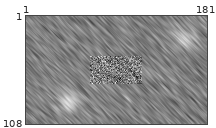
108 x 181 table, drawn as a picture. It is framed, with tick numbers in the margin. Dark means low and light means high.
Histogram: heavy tails on both sides. Grain: diagonal, down to the right. Odd patch: rougher, in the centre. Seam: none. Mirror symmetry: none. Roughest part: centre. Average level on the scale: 50%. Bumps: two.
